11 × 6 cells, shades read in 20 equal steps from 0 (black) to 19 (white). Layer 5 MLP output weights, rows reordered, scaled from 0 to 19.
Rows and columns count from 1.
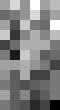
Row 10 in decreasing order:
12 10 9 7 7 5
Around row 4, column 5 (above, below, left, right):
8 13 13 14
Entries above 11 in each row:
5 2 3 3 3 2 3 1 0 1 0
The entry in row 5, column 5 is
13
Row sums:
84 65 69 66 61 53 62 50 46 50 30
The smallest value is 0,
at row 11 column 6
